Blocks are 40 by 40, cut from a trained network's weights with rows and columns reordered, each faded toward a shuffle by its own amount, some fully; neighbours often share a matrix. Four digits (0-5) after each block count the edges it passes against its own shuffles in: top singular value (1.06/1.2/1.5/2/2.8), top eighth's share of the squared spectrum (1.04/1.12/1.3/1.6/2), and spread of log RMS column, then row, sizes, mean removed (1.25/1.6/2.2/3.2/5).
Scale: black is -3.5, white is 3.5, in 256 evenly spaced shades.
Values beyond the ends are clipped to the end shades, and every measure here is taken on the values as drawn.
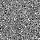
0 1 1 0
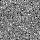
0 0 0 0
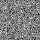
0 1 1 0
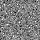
0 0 0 0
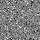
0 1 0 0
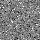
0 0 0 0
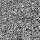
2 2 1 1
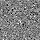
0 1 0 0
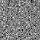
3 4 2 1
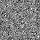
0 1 0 0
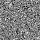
0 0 0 0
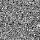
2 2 0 0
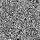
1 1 0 0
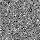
1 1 0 0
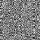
3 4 2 1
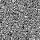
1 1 0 0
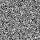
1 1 0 0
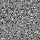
2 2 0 1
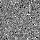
1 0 0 0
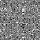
3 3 2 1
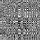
4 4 2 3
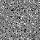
2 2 1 0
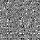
3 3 1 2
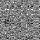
3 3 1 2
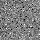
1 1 0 0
